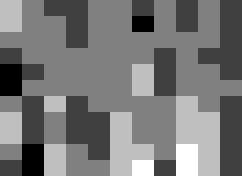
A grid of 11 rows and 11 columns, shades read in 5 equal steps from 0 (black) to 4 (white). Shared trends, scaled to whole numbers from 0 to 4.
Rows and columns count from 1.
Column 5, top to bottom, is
2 2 2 2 2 2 2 1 1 1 2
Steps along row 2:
down same down up same down up down up down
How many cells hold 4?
3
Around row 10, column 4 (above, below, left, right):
1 2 3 1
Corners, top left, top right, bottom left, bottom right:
3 1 1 1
